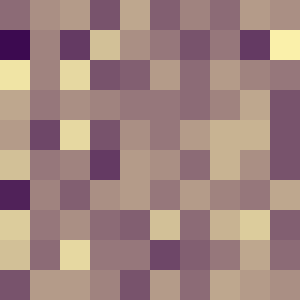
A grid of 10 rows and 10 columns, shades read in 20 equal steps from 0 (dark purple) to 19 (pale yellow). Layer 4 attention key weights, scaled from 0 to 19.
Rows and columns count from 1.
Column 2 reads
11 10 10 9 5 9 10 9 8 12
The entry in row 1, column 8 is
8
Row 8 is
16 9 11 8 7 15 8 14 16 7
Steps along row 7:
up down up up down up down down up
